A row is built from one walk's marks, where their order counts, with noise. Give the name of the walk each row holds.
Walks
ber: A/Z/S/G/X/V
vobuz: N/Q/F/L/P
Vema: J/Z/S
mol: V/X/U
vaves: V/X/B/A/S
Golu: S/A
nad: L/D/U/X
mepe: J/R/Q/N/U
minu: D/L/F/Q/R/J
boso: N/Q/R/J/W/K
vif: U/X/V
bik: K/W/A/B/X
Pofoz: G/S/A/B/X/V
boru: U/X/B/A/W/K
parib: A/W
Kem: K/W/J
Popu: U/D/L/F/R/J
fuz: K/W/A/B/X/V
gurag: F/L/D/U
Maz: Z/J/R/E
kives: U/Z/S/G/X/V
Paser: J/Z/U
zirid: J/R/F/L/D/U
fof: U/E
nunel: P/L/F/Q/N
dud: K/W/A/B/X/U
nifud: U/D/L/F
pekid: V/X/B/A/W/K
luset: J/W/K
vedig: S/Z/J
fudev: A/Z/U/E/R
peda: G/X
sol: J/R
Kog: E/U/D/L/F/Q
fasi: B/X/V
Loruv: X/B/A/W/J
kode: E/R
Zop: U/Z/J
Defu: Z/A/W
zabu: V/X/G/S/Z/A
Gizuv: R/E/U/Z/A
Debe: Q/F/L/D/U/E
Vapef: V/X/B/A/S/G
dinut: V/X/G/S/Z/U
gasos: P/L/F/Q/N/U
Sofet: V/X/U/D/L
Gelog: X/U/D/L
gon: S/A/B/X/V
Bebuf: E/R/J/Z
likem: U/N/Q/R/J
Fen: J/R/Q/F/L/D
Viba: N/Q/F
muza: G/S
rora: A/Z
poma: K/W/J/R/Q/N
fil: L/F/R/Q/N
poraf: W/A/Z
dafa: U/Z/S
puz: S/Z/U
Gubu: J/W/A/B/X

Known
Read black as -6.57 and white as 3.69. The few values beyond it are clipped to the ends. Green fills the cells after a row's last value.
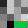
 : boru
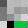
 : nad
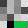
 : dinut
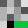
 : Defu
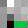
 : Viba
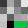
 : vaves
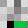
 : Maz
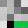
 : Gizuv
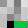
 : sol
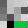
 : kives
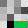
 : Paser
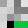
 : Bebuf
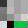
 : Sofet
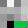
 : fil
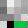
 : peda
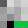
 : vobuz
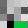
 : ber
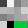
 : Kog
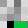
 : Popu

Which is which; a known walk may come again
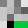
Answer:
Gizuv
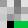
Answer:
Maz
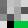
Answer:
ber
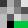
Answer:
puz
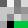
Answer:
fof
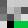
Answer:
kives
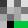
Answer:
Vapef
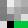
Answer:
peda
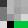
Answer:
Sofet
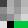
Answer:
Gelog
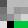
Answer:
nad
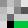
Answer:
Zop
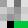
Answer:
Popu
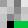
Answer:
sol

